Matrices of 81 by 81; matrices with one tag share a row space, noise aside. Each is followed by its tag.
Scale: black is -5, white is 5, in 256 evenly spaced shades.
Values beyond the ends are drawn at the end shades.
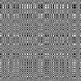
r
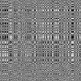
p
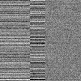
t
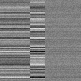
t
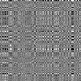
p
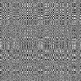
r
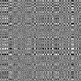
p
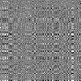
p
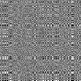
p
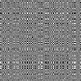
r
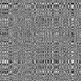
p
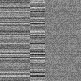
t
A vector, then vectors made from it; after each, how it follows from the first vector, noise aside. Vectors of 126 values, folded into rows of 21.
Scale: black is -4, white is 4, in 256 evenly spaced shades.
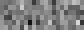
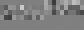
partly zeroed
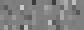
partly zeroed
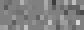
partly zeroed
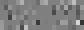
partly zeroed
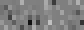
partly zeroed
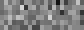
wrapped around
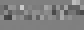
partly zeroed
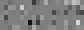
partly zeroed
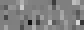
partly zeroed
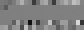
partly zeroed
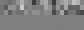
partly zeroed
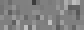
partly zeroed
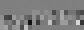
partly zeroed
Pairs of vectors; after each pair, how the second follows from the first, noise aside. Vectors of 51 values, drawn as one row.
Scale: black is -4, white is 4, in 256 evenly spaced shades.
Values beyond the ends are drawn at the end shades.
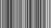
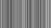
shrunk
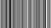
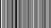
wrapped around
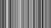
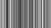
negated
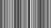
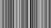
negated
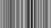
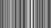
negated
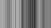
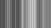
negated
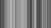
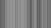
shrunk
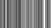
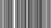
wrapped around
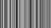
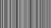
shrunk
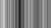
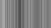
shrunk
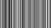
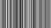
wrapped around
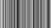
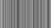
shrunk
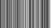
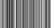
wrapped around
